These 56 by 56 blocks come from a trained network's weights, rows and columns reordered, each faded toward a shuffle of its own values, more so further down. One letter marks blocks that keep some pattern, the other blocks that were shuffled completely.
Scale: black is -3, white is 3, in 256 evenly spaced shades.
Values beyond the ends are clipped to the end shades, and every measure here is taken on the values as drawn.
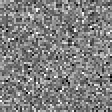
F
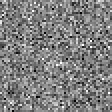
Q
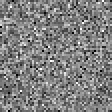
F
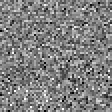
F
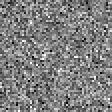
F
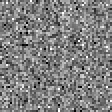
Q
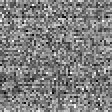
Q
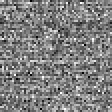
Q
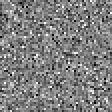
F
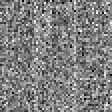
Q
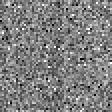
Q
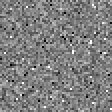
F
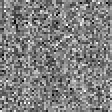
Q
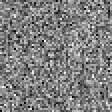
Q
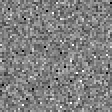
F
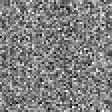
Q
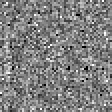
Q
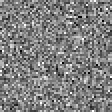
F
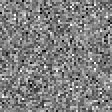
F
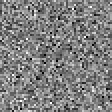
F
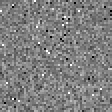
F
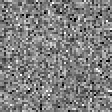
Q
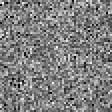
Q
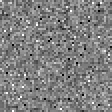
F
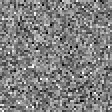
F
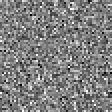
F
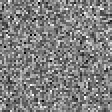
F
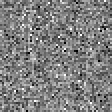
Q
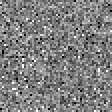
F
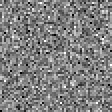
F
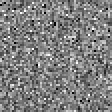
F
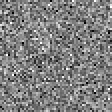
F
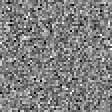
F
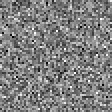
F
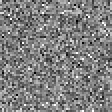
F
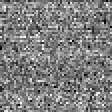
Q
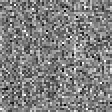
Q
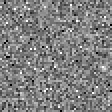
F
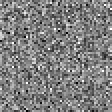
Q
